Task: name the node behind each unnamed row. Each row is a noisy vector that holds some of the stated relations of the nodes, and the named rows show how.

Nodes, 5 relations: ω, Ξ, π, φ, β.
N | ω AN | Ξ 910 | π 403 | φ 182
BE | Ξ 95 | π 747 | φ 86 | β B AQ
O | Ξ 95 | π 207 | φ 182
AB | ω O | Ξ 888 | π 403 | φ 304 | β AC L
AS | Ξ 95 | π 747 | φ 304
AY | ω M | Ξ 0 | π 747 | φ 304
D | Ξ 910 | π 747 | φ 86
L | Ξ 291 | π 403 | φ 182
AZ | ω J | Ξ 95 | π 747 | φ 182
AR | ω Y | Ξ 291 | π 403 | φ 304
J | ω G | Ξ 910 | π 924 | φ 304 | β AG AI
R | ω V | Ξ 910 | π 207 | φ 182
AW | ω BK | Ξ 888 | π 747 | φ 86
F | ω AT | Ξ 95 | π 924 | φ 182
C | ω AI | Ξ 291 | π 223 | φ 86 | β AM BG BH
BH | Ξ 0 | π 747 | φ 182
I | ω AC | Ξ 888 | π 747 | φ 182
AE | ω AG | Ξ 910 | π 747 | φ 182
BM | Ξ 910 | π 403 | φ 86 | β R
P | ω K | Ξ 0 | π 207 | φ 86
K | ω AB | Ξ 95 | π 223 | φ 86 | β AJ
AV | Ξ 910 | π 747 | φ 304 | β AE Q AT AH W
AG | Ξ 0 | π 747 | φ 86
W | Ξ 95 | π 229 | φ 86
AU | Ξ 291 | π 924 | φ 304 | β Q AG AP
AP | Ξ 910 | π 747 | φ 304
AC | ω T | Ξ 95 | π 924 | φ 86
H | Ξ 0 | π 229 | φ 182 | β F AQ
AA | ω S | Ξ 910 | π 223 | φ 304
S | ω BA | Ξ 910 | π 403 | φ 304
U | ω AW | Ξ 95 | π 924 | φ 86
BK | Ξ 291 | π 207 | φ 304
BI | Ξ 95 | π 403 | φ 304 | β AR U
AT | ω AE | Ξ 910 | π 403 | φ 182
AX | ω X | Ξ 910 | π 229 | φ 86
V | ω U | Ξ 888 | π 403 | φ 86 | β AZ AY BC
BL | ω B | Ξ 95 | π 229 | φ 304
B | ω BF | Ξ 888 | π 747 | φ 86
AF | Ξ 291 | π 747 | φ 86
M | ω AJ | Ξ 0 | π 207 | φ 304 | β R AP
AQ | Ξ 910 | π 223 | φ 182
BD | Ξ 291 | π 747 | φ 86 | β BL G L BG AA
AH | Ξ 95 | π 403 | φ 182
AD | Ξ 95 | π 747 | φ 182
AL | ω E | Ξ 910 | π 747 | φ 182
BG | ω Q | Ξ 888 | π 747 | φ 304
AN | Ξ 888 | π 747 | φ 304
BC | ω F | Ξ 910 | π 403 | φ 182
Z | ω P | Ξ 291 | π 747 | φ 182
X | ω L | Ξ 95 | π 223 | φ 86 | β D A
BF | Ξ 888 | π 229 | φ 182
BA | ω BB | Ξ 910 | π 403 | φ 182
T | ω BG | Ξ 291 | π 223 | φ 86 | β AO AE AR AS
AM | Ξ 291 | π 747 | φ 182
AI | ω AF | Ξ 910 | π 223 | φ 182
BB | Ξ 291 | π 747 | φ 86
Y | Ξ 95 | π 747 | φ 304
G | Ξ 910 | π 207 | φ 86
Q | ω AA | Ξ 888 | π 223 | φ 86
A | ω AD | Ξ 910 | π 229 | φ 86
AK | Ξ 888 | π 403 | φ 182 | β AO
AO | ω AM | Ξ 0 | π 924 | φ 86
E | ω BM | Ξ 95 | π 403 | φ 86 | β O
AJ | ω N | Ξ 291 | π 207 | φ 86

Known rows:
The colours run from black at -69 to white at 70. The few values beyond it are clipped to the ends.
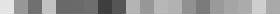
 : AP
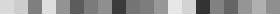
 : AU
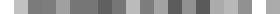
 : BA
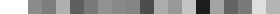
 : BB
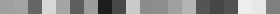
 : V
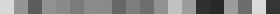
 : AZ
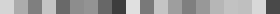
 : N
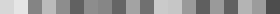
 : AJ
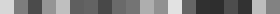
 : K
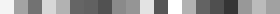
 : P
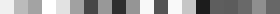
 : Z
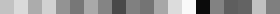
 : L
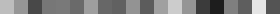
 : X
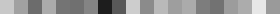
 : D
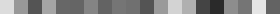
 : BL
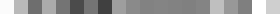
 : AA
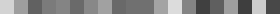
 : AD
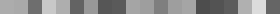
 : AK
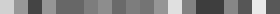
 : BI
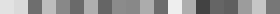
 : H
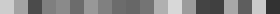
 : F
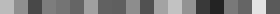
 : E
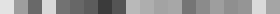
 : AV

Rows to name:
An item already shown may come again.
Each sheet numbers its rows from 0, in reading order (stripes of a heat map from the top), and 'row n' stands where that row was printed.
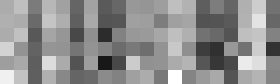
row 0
BF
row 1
AK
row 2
AW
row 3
AZ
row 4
V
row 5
AG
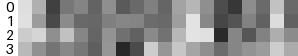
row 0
BE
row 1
AS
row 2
AF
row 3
BM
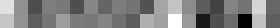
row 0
W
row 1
O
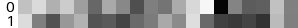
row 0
L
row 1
K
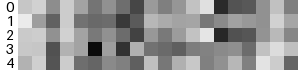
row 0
C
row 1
AV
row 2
C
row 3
Q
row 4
AN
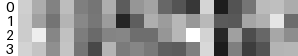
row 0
I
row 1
BC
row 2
BK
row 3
T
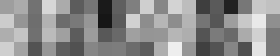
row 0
AB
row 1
A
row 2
BF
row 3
Y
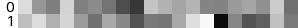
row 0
AE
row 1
L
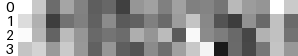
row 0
S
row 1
BE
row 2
AO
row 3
BD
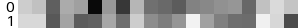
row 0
Q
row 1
AY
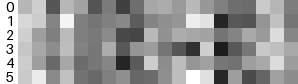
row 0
B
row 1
AR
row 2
AI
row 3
I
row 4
D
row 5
BK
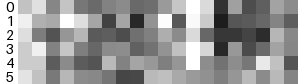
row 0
BK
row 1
Z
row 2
K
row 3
BK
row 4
M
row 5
AQ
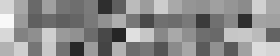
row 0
G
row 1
AC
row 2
R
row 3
BG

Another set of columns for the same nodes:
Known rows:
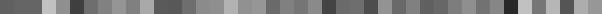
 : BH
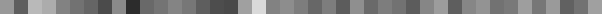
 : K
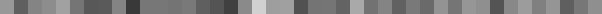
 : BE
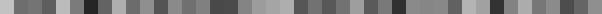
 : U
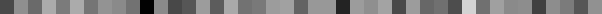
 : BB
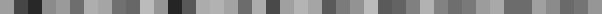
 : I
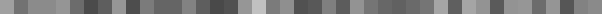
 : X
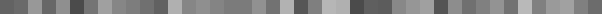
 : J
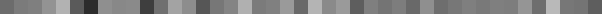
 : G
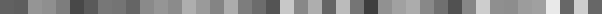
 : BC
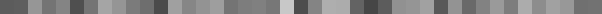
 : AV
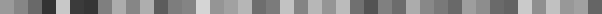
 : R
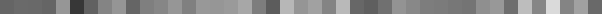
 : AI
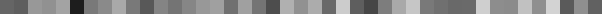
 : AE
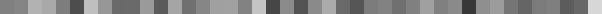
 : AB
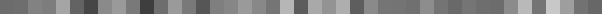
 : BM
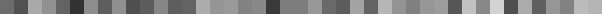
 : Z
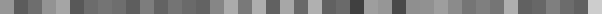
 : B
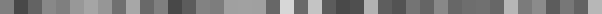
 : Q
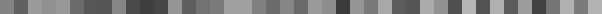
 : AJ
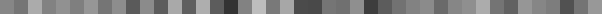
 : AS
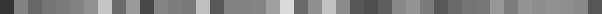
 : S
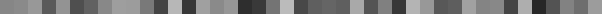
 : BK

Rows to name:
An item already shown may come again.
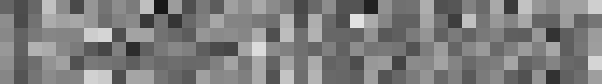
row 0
AY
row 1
T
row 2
BG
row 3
K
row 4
B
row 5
BG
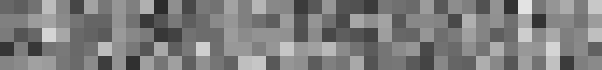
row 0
M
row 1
AF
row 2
AO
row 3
BA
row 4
O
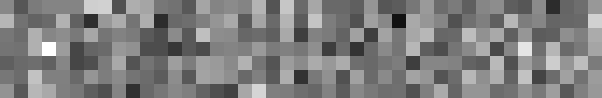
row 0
BG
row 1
V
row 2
AR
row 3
AG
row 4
N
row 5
AU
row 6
K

